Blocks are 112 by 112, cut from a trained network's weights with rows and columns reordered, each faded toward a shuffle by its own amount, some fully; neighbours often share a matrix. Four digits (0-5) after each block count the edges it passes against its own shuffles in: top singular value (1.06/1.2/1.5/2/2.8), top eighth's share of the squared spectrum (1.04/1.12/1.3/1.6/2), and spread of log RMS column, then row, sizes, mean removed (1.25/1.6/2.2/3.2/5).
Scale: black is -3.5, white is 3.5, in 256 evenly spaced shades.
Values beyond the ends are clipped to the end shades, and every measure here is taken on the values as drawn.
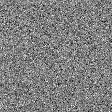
0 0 0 0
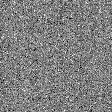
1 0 0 0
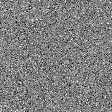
0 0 0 0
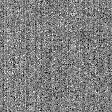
3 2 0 2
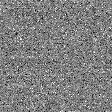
1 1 0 0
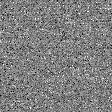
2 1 0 0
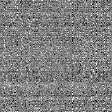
3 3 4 1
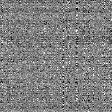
3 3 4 1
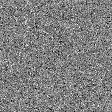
0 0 0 0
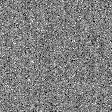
1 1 0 0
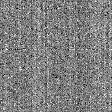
3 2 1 2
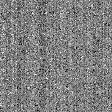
3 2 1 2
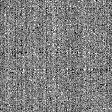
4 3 1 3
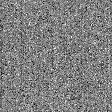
2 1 0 0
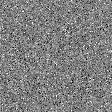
0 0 0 0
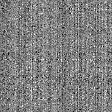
4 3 2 3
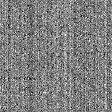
4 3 1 3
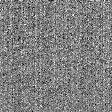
3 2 0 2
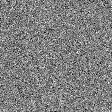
0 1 0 0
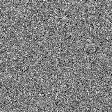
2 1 0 0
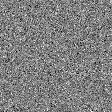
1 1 0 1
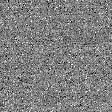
1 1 1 0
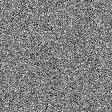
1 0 0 0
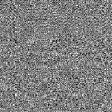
4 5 3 3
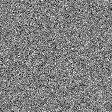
1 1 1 0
